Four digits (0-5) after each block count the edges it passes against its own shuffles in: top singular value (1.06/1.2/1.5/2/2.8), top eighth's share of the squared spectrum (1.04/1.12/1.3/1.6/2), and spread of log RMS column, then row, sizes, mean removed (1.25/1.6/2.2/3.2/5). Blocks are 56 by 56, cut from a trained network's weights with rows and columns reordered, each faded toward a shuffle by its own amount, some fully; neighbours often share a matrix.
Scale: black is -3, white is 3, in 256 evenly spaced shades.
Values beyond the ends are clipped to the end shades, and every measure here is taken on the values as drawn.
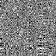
3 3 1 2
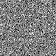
2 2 0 0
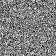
0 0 0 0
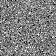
0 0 0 0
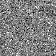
2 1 0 0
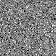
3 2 0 0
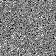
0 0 0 0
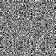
3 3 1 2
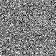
3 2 0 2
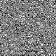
3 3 2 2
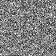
1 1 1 0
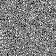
2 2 0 0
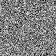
2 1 0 0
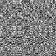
4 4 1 2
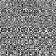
4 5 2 3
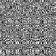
4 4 2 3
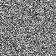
0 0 0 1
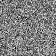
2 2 0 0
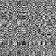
4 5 2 3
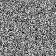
1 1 0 0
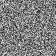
0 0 0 0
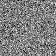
2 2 0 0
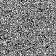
1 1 0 0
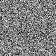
0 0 0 0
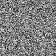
3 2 0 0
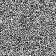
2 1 0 0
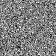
1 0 0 0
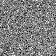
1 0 0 0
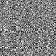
3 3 0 2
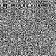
4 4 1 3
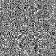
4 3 1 2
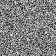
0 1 0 0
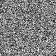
0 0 0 0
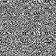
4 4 1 3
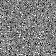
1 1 0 0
